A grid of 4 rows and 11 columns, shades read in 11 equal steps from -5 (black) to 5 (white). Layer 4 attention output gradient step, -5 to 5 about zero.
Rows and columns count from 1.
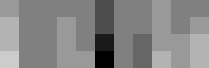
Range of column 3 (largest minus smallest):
0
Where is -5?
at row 4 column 6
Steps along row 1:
down same same same down up same up down same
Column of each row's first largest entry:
1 1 1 1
